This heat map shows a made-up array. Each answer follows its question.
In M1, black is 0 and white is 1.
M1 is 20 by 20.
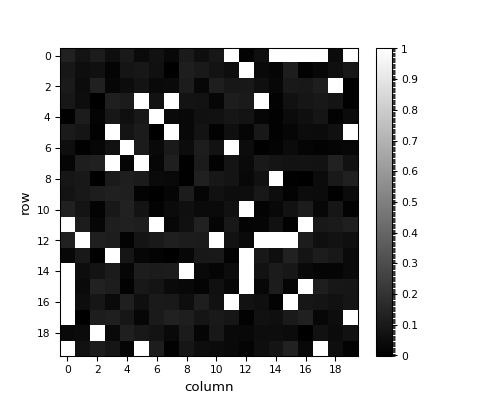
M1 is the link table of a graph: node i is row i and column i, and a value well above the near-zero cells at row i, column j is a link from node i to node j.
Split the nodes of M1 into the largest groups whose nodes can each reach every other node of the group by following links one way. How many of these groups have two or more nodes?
2
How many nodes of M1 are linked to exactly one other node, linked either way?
6
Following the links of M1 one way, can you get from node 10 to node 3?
yes
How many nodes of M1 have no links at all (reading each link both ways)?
1
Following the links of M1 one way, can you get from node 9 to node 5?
no
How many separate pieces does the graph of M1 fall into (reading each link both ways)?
3
